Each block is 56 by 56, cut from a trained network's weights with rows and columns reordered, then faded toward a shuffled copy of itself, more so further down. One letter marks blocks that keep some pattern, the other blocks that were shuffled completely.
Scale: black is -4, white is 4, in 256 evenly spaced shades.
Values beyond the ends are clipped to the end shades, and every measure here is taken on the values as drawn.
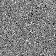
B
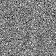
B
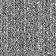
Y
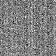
Y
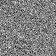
B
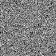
Y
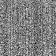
Y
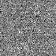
Y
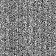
Y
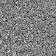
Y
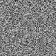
Y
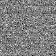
Y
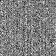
Y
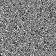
B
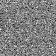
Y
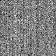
Y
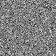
B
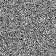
B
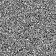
B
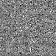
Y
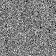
B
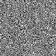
Y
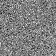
B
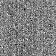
Y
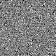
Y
